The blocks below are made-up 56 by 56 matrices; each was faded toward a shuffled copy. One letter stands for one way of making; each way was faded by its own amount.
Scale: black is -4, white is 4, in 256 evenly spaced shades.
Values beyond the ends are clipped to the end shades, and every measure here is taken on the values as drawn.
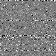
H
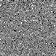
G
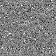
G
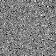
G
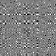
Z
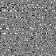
H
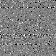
H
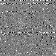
H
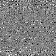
H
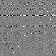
Z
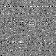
H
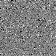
G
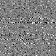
H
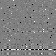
Z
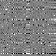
Z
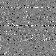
H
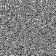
G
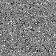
G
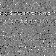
H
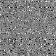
H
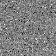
G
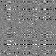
Z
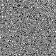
G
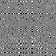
Z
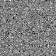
G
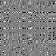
Z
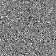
G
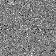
G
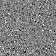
G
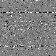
H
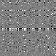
Z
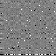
Z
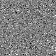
G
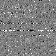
H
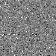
G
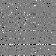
Z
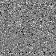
G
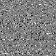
H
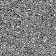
G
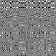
Z
